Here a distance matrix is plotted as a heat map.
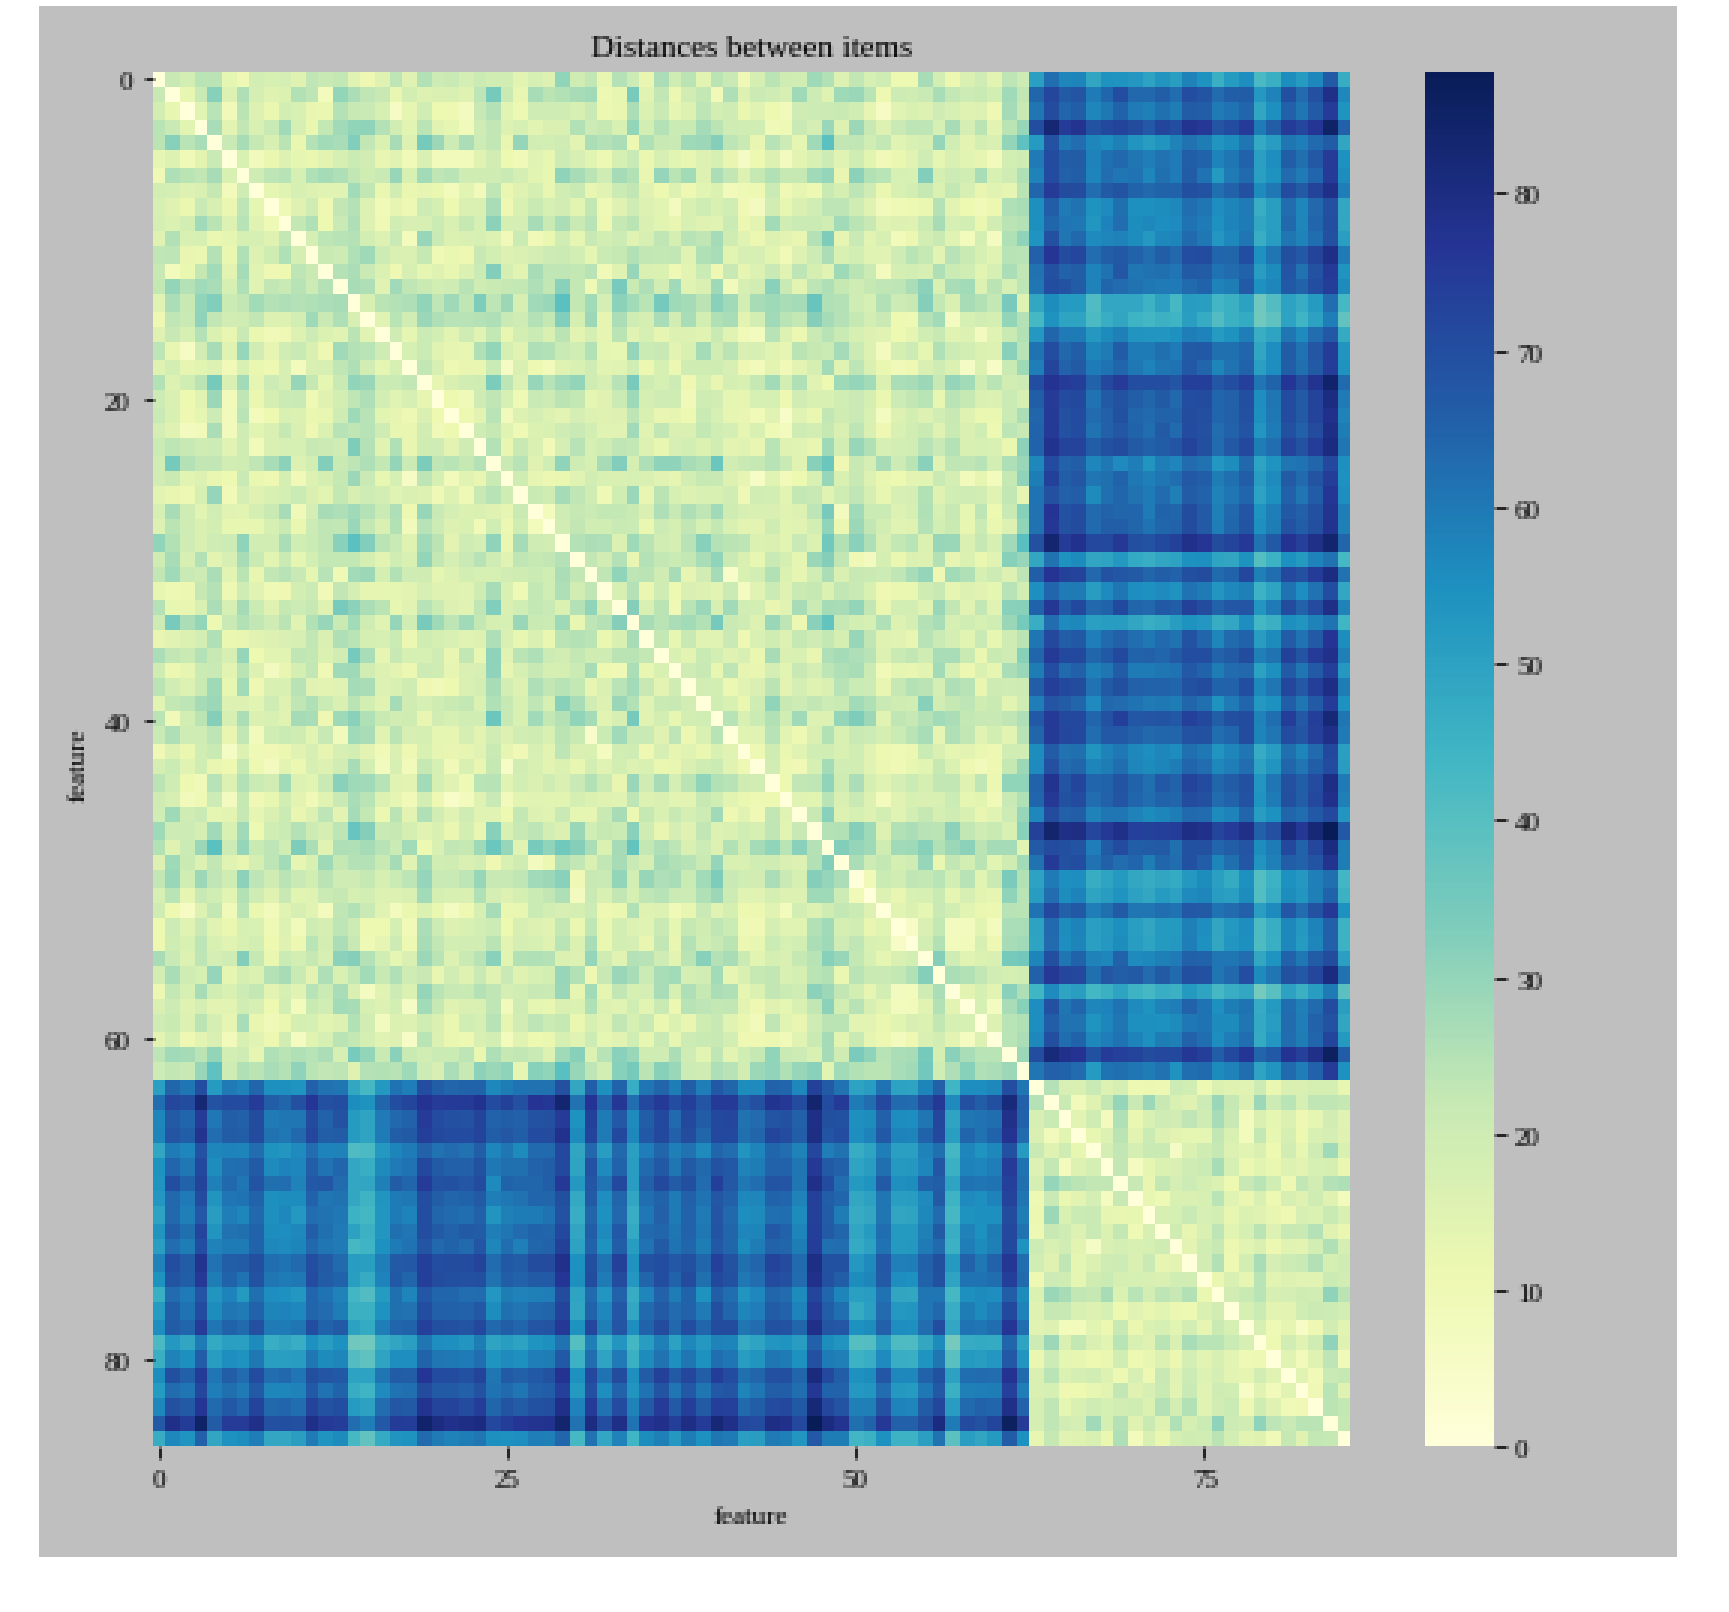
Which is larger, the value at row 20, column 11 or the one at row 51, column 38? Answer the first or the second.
the second
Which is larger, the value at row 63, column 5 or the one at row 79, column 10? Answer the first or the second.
the first
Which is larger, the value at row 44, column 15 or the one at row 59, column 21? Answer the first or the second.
the first
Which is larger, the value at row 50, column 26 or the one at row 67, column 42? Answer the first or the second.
the second
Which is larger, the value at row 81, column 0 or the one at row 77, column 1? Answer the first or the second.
the second
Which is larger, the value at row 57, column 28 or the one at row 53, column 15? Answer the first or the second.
the first
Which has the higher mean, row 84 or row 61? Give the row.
84
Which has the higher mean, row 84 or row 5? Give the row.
84
